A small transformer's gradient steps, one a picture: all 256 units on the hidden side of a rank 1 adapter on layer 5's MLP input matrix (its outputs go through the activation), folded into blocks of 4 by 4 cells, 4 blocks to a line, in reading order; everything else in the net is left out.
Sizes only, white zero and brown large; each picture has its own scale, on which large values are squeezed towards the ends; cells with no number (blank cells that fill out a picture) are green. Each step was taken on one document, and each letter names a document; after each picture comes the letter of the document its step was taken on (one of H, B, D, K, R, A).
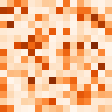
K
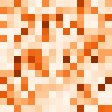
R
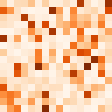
R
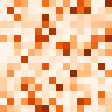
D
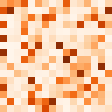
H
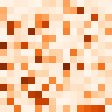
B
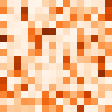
R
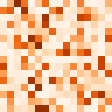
D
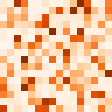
D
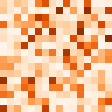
D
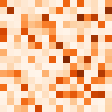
H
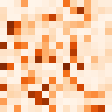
B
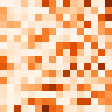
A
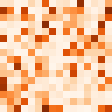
R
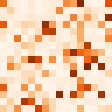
H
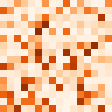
K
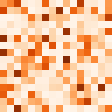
R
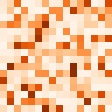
D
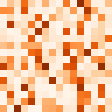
K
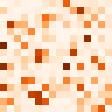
B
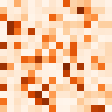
B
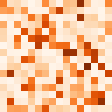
H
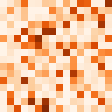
A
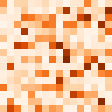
H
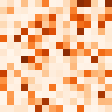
A
